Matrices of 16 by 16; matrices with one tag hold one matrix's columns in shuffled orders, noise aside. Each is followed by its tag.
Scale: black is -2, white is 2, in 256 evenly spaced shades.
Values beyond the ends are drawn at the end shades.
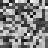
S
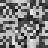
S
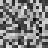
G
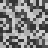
G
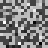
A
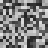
S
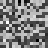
A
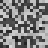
S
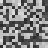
A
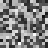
G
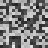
S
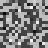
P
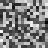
P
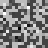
A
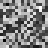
P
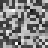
G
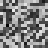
P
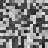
S
